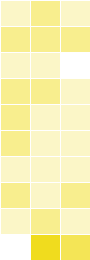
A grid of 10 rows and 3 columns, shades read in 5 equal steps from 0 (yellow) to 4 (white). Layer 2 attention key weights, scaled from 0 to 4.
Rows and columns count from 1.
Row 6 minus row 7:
-1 0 0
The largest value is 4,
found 2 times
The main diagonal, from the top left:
3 2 4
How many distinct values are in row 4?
2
